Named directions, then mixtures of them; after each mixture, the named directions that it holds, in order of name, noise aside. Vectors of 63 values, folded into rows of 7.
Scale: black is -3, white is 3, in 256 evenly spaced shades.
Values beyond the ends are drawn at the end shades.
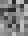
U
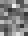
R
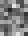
R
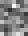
R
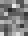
R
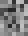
U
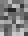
R, U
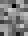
R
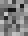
R, U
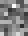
R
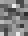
R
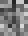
R, U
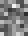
R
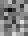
R, U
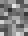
R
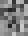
U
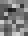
R, U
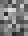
R, U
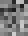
U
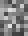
R, U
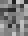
U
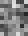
R, U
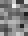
R, U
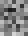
R, U
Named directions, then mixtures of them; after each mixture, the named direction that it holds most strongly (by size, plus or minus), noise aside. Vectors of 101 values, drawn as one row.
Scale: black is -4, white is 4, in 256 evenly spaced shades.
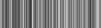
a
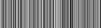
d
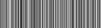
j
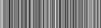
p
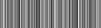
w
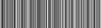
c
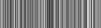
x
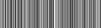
d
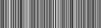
d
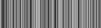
w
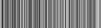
a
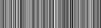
d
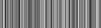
w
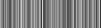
j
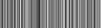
c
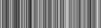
a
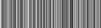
d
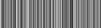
d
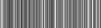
p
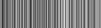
c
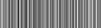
p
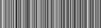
c
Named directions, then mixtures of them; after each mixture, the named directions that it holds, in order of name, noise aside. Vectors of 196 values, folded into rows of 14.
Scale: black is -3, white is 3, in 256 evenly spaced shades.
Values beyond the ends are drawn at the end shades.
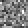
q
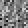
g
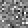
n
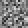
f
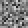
f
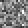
q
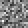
g, n, q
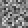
f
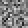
f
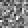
f, g, q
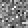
g, n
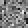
f, g, n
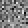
n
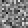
f, n, q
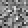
f, g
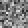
g, n, q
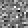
f, g, n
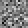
f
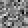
f, n, q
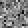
f, n, q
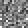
f, g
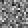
f, n, q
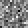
g, n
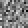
g, q
